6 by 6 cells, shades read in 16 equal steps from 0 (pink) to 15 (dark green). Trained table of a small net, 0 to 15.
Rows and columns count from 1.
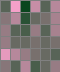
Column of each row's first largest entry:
3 3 3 2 6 4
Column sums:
37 37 58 45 55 38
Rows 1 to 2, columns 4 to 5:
3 10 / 9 8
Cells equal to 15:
1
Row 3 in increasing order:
5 6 6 10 10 11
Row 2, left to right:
7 4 13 9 8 5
